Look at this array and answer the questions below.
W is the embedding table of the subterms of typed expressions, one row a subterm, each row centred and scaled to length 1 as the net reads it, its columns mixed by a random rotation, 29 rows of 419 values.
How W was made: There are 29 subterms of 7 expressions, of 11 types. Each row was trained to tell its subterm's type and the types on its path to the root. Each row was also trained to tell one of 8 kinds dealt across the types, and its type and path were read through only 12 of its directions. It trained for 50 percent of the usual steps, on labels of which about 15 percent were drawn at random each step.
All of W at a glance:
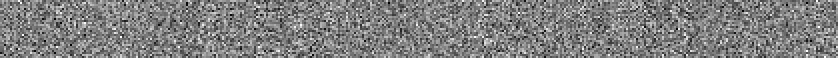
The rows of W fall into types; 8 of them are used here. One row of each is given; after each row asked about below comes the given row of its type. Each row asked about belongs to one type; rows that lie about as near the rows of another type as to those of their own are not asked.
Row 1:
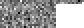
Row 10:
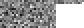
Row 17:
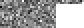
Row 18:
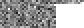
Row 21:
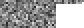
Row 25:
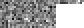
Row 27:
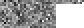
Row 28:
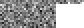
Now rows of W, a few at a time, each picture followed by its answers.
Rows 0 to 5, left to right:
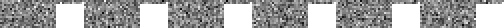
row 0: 18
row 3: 28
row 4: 1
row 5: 18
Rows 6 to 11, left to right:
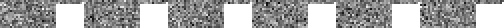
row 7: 1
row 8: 28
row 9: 25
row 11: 27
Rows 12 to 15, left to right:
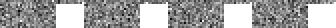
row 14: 10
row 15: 18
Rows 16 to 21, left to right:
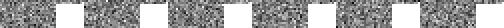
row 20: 1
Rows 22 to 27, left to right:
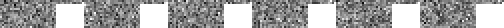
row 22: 25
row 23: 28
